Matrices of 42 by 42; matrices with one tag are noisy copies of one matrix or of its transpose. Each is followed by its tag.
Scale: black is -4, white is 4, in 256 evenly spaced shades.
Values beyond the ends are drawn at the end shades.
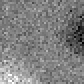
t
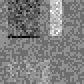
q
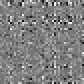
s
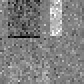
q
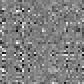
s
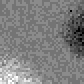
t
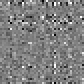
s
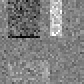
q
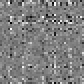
s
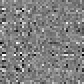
s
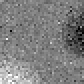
t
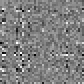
s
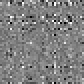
s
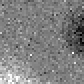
t
